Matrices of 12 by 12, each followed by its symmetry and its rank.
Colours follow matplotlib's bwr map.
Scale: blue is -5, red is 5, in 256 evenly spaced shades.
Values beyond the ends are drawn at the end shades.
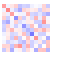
symmetric, full rank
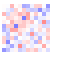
symmetric, full rank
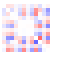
antisymmetric, rank two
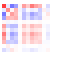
symmetric, rank two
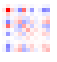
symmetric, rank two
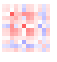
symmetric, rank two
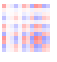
symmetric, rank one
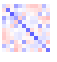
symmetric, full rank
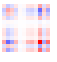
symmetric, rank one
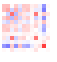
symmetric, rank two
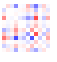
antisymmetric, rank two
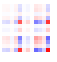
symmetric, rank one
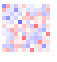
symmetric, full rank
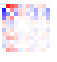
antisymmetric, rank two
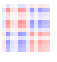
symmetric, rank one
